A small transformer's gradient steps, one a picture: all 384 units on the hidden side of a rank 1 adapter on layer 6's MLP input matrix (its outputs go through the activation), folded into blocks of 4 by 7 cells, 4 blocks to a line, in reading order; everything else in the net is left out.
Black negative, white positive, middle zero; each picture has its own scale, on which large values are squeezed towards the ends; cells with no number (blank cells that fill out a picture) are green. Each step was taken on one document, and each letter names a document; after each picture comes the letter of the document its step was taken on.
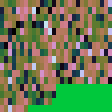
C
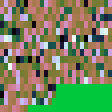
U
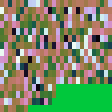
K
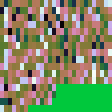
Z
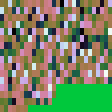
C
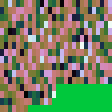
C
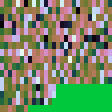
K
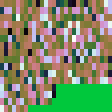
Z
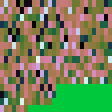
U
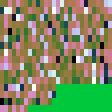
Z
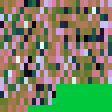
K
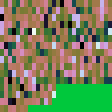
C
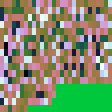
C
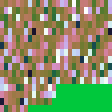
Z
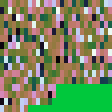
Z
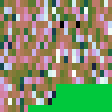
Z
